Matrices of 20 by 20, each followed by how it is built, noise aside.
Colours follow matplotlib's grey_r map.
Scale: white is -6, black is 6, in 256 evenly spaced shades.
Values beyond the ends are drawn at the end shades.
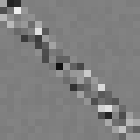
banded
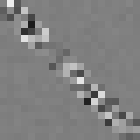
banded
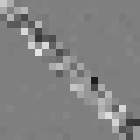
banded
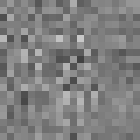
low rank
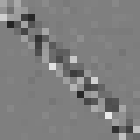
banded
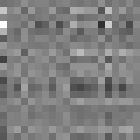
low rank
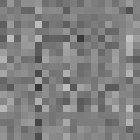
low rank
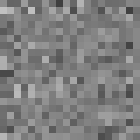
low rank
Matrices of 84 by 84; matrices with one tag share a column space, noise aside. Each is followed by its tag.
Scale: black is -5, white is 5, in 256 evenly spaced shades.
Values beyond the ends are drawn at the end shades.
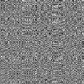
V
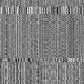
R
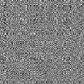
V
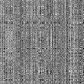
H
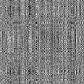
H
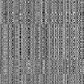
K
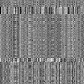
R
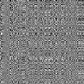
V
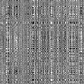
H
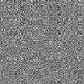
V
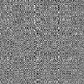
V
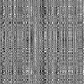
H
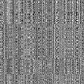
K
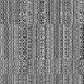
K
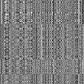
K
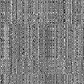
K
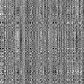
H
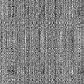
H
